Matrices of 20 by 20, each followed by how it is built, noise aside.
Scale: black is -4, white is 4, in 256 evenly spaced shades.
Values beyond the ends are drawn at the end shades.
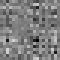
low rank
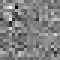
low rank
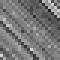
Toeplitz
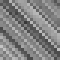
Toeplitz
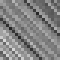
Toeplitz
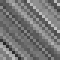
Toeplitz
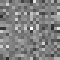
low rank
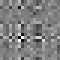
low rank
